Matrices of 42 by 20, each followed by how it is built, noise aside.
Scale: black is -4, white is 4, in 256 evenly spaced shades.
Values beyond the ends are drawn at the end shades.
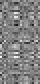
low rank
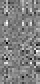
low rank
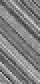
Toeplitz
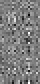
low rank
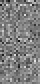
low rank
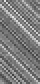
Toeplitz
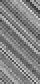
Toeplitz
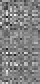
low rank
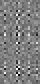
low rank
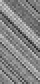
Toeplitz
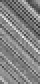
Toeplitz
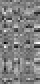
low rank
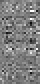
low rank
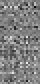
low rank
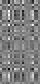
low rank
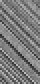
Toeplitz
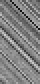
Toeplitz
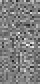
low rank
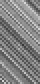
Toeplitz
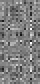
low rank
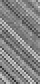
Toeplitz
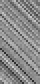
Toeplitz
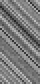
Toeplitz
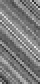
Toeplitz
